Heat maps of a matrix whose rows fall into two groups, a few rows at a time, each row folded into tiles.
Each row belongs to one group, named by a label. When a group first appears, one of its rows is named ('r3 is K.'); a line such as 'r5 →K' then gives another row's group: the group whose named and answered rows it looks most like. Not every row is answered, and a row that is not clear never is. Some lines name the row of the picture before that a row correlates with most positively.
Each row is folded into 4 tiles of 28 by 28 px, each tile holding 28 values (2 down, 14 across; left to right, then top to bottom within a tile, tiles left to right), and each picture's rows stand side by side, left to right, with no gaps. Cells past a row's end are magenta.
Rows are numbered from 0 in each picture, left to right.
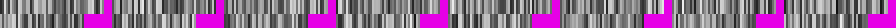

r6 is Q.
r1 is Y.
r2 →Q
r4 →Y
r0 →Q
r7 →Q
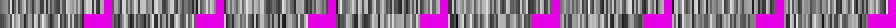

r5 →Q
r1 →Y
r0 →Q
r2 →Y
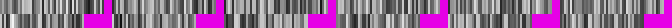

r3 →Y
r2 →Y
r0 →Y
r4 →Q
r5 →Q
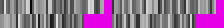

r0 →Q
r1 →Q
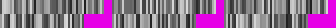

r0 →Y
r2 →Q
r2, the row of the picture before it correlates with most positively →1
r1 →Q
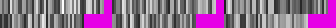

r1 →Q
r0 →Q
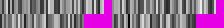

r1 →Q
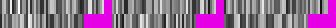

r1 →Q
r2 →Y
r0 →Q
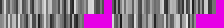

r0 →Q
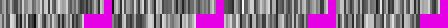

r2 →Q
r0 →Y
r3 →Q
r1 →Y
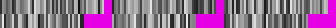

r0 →Q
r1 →Y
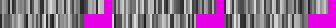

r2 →Y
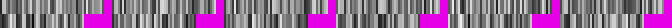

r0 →Y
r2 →Q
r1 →Q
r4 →Y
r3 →Y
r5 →Y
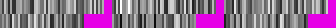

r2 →Q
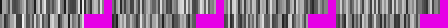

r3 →Y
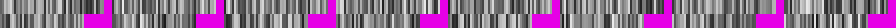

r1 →Q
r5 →Y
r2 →Y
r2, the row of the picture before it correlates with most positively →0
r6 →Q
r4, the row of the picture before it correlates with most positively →0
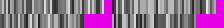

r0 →Q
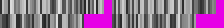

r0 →Y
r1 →Y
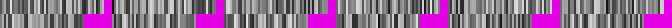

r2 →Y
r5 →Q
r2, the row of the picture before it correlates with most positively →0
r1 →Y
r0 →Q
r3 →Y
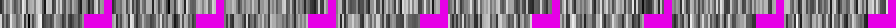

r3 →Q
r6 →Q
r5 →Y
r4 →Y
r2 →Y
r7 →Q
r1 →Q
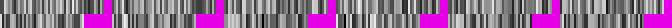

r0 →Y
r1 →Y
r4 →Q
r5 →Q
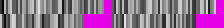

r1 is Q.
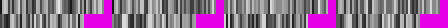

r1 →Y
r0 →Y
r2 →Y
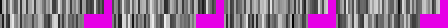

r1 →Y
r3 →Q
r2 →Y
